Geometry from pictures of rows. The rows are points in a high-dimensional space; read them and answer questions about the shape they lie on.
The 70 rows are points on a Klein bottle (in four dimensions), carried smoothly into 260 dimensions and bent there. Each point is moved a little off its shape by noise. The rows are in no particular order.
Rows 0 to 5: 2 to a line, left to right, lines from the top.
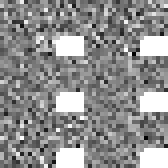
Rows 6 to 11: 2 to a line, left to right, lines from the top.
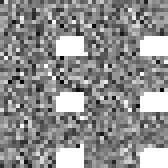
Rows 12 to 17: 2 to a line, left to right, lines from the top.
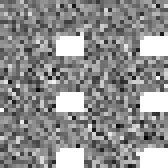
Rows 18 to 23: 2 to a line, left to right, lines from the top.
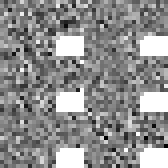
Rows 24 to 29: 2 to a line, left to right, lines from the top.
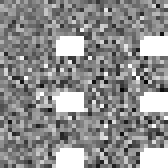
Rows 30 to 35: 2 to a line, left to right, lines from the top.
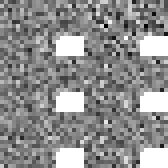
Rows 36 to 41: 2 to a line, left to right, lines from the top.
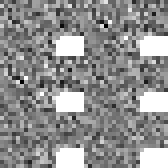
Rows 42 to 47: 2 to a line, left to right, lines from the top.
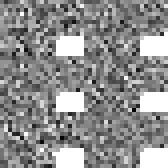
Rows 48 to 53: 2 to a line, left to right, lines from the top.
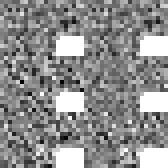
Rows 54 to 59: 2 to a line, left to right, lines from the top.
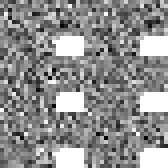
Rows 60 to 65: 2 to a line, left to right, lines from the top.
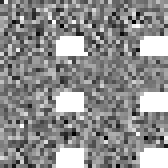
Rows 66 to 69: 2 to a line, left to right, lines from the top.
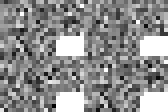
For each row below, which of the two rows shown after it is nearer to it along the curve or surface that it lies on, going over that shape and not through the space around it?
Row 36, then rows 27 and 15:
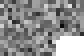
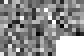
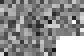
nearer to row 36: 15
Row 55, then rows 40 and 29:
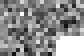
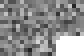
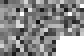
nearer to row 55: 29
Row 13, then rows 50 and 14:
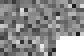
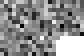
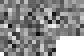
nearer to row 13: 14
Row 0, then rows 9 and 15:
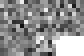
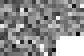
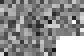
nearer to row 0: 9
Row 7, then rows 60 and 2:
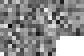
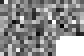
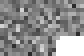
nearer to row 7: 60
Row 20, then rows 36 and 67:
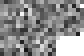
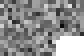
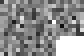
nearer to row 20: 36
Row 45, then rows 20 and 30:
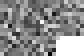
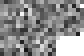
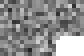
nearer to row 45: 30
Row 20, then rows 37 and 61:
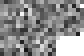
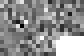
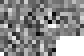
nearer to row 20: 37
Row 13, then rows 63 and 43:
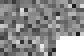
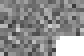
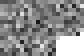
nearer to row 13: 43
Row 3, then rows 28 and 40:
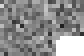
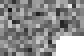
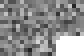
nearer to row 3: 28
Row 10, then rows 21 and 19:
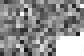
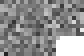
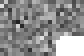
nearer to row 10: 19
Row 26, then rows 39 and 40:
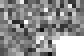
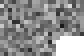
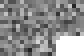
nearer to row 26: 40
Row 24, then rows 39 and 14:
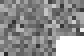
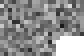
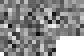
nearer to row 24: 39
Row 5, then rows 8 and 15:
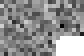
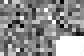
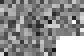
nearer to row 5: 15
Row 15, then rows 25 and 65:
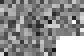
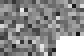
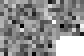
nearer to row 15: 25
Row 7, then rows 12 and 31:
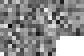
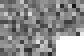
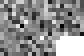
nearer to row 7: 31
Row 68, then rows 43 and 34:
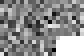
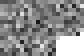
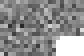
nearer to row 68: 34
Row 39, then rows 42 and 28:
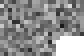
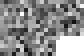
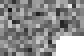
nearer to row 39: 28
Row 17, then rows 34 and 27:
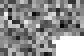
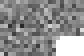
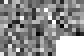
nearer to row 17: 34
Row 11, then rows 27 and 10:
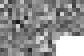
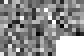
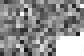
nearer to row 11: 10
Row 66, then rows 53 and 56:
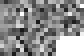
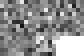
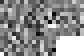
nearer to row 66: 53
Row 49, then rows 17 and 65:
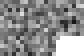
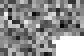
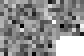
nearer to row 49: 17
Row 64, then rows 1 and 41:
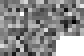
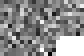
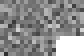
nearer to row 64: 1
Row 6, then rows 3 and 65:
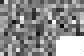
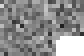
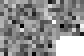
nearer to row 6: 65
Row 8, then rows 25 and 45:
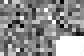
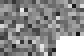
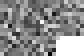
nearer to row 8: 45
